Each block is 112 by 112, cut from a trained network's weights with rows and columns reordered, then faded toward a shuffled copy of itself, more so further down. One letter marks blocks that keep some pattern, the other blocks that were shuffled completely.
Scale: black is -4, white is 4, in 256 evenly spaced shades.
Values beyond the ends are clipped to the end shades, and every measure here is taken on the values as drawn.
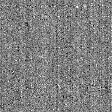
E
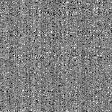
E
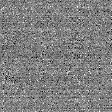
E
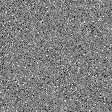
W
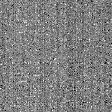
E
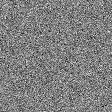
W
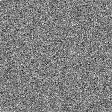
W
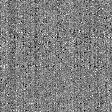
E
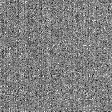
E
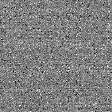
E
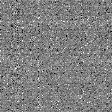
E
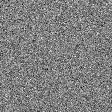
W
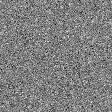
W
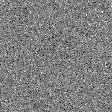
W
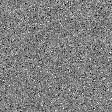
W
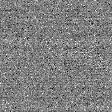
E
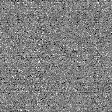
E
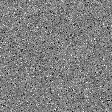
W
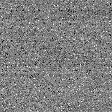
E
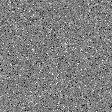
W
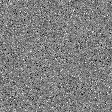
W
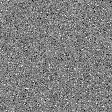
W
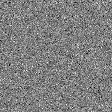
E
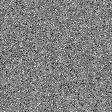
W
